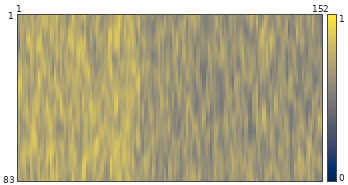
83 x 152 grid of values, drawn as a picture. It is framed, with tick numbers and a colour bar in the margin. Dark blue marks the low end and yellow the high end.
Histogram: bell-shaped. Seam: vertical, 40% of the way across, the left part higher. Average level on the scale: 70%. Grain: streaks running down.
